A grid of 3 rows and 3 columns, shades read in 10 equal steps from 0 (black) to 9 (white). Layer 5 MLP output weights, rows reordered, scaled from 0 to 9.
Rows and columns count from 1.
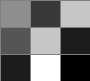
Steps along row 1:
down up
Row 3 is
1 9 0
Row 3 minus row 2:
-2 2 -1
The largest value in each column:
5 9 7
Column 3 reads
7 1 0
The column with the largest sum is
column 2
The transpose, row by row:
5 3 1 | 2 7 9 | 7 1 0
